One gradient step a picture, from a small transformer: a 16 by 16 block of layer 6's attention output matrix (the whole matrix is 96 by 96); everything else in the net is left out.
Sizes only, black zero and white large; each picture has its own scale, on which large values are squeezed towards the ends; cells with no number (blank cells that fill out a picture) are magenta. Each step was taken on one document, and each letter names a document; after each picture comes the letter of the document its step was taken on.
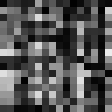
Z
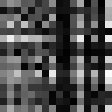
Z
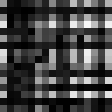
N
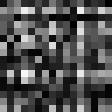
Z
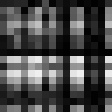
Z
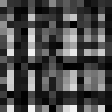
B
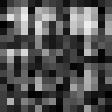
N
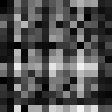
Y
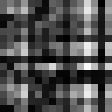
N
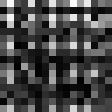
B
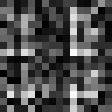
B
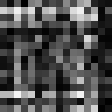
Y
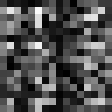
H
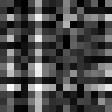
H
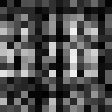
B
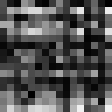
Z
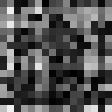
H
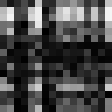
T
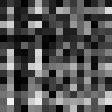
T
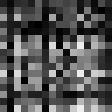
Y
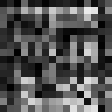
N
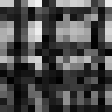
T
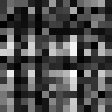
B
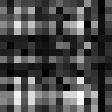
Y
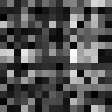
B
